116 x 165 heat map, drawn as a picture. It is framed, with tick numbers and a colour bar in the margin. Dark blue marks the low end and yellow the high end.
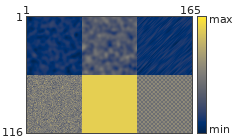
It is made of 2 by 3 panels. Panel 1,1: very low, blotchy, faint in contrast. Panel 1,2: low, blotchy. Panel 1,3: very low, slanting up to the right, faint in contrast. Panel 2,1: middling, fine-grained. Panel 2,2: very high, flat. Panel 2,3: middling, checkered.
